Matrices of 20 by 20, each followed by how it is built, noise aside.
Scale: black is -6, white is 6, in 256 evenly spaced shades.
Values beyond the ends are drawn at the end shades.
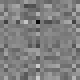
low rank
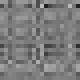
low rank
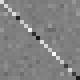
diagonal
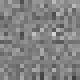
low rank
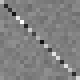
diagonal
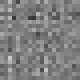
low rank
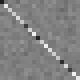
diagonal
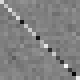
diagonal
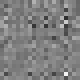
low rank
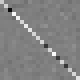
diagonal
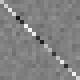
diagonal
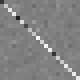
diagonal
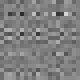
low rank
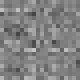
low rank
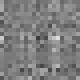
low rank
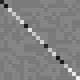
diagonal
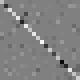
diagonal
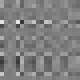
low rank
